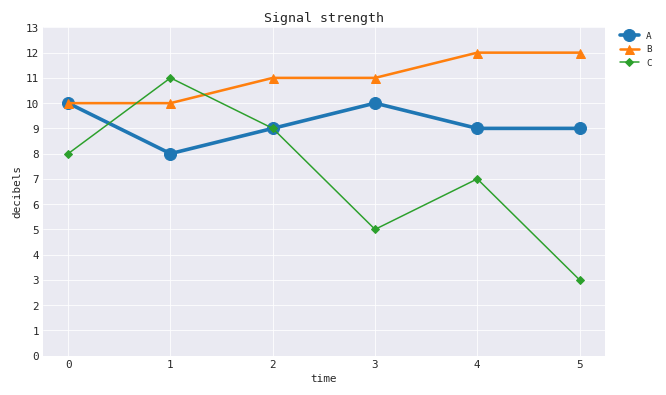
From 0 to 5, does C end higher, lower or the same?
lower
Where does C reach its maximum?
1
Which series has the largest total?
B
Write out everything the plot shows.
Title: Signal strength
x-axis: time, ticks 0 1 2 3 4 5
y-axis: decibels, ticks 0 1 2 3 4 5 6 7 8 9 10 11 12 13
Legend: A, B, C
Values:
A: 10 8 9 10 9 9
B: 10 10 11 11 12 12
C: 8 11 9 5 7 3
